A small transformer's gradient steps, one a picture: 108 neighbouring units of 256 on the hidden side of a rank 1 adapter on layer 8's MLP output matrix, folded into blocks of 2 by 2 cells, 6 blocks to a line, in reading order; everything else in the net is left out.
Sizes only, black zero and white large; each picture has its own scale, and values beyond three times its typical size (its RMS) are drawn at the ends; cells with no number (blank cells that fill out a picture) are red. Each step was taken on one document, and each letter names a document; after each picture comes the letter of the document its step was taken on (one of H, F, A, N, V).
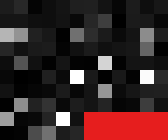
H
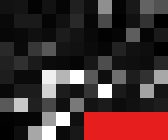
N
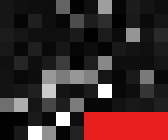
N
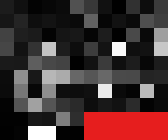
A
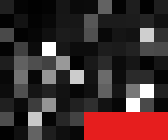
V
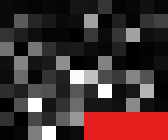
A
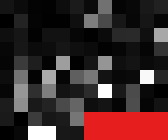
A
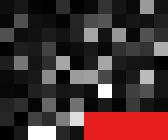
V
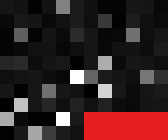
H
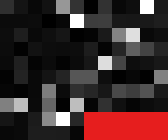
N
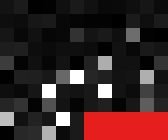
H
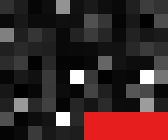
H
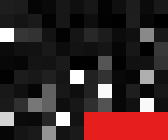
H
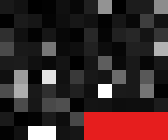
A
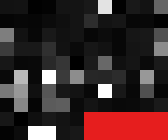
A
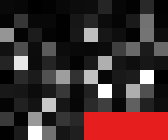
V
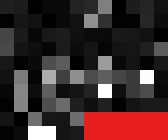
A
